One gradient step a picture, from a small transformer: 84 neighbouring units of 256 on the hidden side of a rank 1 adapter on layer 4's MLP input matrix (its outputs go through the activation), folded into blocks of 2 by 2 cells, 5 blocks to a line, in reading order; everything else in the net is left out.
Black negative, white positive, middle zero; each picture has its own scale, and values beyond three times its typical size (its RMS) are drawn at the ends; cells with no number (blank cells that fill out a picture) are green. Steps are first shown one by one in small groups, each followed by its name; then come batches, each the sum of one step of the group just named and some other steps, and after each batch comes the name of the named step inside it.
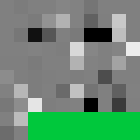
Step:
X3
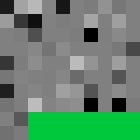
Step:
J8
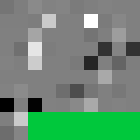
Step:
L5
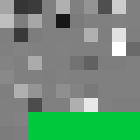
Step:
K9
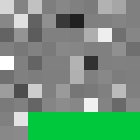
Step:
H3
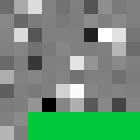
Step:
J8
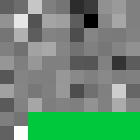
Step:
H3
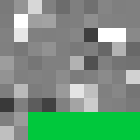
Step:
L5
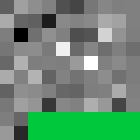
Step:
J8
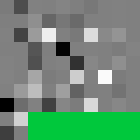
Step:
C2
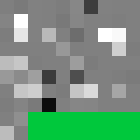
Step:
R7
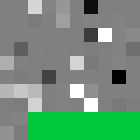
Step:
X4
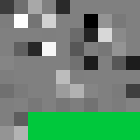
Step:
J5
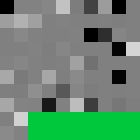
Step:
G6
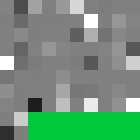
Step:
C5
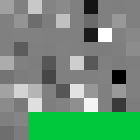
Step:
X4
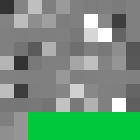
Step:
J5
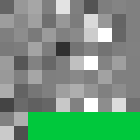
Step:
C2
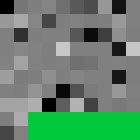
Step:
G6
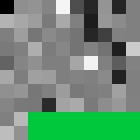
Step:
G6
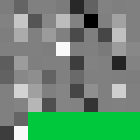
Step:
R7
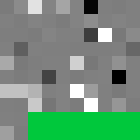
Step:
X4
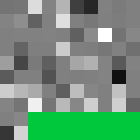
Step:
X4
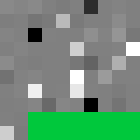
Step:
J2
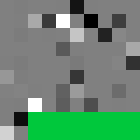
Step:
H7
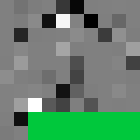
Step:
H7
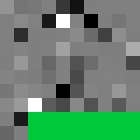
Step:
H7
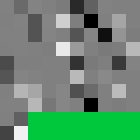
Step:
J2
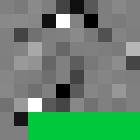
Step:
H7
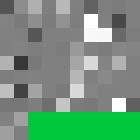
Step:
J2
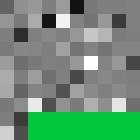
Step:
H7
